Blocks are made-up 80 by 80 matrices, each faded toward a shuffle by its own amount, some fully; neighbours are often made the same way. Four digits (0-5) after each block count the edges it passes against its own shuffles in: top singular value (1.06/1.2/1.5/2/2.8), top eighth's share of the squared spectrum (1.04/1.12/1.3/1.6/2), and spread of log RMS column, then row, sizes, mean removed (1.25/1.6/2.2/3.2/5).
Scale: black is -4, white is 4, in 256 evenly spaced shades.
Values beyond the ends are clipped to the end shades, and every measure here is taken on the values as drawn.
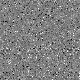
3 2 0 0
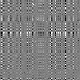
5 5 4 4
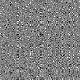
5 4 2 2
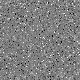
2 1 0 0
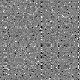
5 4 2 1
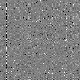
4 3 2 1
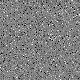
3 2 0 0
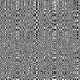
5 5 3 3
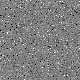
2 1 0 0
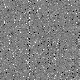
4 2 1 0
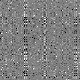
5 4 3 2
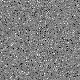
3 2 0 0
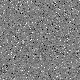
2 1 0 0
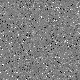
2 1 0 0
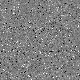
1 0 0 1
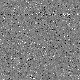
2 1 0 1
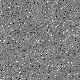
0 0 0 0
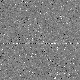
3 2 0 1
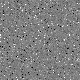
0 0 0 0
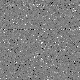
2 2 0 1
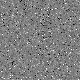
0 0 0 0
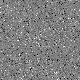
0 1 0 1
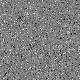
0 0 0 0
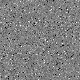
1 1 0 1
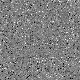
0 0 0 1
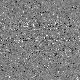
2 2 0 2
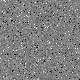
0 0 0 0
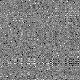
4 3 1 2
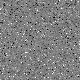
0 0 0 0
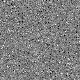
1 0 0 0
